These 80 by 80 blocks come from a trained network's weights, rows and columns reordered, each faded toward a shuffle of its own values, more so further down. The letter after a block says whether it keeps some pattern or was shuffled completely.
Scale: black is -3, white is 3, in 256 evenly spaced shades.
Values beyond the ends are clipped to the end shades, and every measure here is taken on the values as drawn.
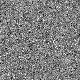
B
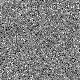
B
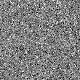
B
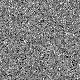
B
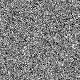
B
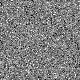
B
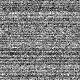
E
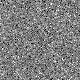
B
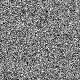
B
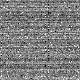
E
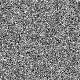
B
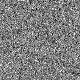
B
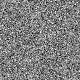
B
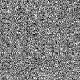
E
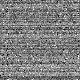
E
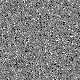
B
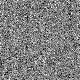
B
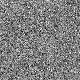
B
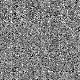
E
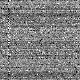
E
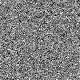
B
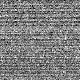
E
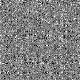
E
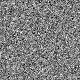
B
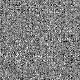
E
